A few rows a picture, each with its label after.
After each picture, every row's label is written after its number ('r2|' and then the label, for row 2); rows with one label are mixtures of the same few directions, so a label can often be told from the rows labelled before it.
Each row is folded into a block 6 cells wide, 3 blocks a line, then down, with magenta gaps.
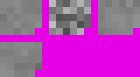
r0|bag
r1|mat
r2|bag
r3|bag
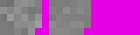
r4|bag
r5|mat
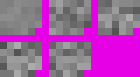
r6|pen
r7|bag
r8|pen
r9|mat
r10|mat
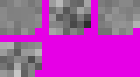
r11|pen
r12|bag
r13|bag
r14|pen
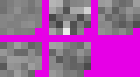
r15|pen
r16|pen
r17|bag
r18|mat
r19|bag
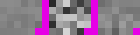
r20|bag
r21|mat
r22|pen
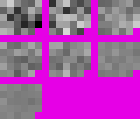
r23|bag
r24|mat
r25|bag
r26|mat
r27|pen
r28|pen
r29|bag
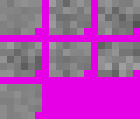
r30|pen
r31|mat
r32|bag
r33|bag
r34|mat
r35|pen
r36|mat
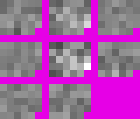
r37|pen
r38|bag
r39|mat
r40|pen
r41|bag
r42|pen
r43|mat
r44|pen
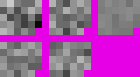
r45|bag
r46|mat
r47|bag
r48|mat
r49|pen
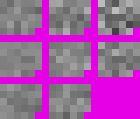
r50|pen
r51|pen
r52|mat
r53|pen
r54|bag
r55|mat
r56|bag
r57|pen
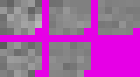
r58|bag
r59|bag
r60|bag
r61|mat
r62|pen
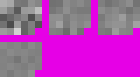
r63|pen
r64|pen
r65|bag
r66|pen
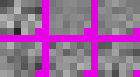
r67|pen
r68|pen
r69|mat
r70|bag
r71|mat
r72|pen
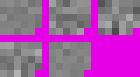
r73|bag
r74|mat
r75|pen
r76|pen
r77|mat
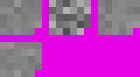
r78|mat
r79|mat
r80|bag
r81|pen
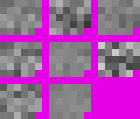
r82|pen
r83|bag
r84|bag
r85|pen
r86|pen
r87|mat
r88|mat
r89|bag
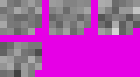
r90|mat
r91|pen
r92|pen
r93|pen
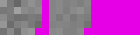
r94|mat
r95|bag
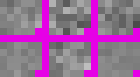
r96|bag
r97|mat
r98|bag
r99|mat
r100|bag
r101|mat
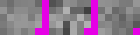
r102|bag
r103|pen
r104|bag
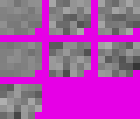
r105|mat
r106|mat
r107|mat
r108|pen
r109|pen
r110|bag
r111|pen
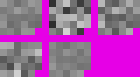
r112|mat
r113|mat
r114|mat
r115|pen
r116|mat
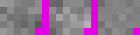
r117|bag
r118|bag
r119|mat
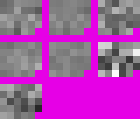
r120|pen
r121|pen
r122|mat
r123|bag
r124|pen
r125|pen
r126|bag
